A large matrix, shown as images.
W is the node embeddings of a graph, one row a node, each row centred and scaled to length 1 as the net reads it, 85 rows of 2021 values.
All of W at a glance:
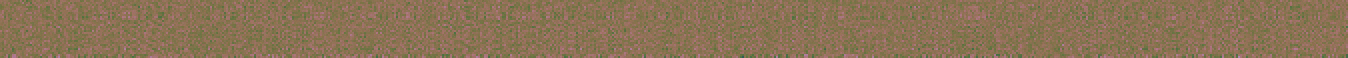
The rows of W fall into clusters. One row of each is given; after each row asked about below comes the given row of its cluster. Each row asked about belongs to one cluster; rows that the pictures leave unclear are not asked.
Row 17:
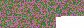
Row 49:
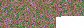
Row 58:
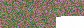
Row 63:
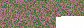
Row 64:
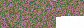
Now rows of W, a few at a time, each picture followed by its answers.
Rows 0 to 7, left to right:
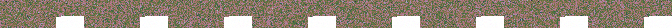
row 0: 58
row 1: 17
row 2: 64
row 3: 17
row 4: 49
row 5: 58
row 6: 63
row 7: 49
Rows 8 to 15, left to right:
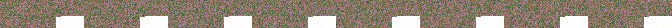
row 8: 17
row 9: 17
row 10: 17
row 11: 64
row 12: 64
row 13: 17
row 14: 63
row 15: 58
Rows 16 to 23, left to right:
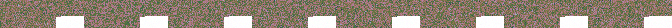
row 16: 64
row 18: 64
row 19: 64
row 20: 49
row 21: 58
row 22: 63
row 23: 64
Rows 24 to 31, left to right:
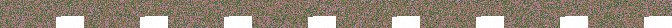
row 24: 64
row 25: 64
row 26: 64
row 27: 17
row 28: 64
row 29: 64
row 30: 49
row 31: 58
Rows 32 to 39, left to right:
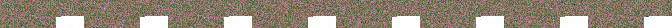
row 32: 63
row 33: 17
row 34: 63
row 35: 49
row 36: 64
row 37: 17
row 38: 64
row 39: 63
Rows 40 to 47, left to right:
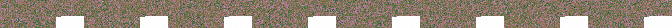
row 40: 63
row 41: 49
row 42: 58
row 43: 49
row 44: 17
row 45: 64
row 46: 58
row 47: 58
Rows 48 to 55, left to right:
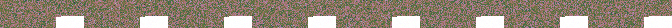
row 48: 17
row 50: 49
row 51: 49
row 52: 63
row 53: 64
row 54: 63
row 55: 17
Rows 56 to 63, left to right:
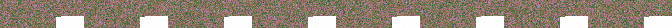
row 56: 49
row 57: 17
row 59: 64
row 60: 49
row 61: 58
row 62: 49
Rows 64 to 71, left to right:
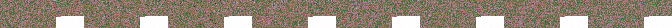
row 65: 49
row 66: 58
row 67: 17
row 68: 17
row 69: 49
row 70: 17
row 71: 64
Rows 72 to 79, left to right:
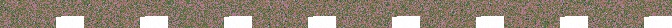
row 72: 49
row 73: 49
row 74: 49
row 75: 49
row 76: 17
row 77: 64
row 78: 17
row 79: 49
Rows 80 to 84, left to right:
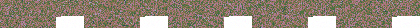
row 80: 64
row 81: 63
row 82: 63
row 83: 63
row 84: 63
